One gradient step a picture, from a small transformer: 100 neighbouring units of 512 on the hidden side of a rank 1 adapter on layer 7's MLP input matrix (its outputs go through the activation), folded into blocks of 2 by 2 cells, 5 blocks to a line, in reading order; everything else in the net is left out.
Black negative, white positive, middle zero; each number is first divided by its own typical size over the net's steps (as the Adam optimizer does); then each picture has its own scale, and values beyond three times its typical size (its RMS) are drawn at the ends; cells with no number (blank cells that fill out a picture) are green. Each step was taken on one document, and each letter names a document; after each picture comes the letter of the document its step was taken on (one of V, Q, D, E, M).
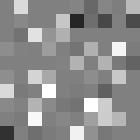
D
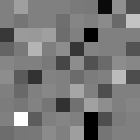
D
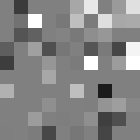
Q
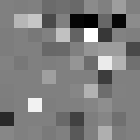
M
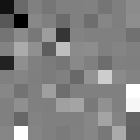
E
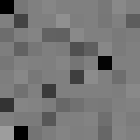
E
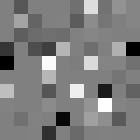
Q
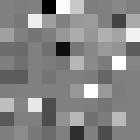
M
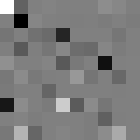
E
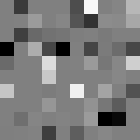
Q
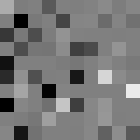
E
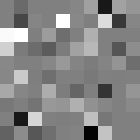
D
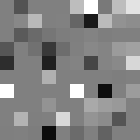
Q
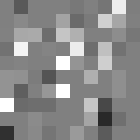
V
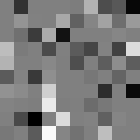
D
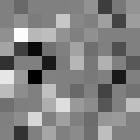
D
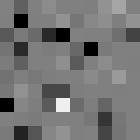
E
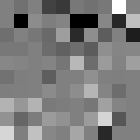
M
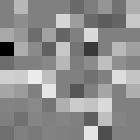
D
